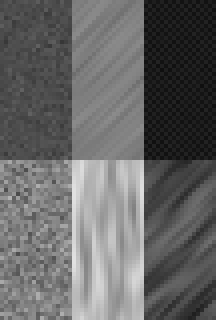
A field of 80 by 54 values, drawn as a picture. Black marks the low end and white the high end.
The table splits into 2 rows of 3 panels. Panel 1,1: low, fine-grained, faint in contrast. Panel 1,2: middling, slanting up to the right, faint in contrast. Panel 1,3: very low, checkered, faint in contrast. Panel 2,1: middling, fine-grained. Panel 2,2: high, streaked downward. Panel 2,3: low, slanting up to the right.
